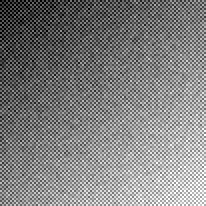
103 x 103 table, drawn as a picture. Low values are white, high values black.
Odd rows or columns: none. Ninth with the lowest average: bottom right. Grain: checkered. Slope: up to the top left. Ninth with the highest average: top left.
